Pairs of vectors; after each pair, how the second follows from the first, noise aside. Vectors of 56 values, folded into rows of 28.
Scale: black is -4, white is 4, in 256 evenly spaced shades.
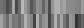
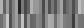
shuffled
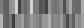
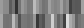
reversed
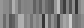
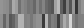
copied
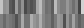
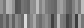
shuffled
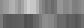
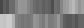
wrapped around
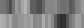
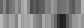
copied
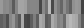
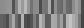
copied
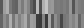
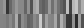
wrapped around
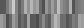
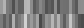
reversed
